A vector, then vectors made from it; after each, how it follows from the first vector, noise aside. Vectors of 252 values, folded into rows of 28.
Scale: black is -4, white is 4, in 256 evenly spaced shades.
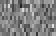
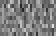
sign-scrambled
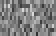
copied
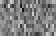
sign-scrambled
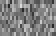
negated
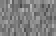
shrunk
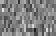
reversed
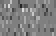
partly zeroed
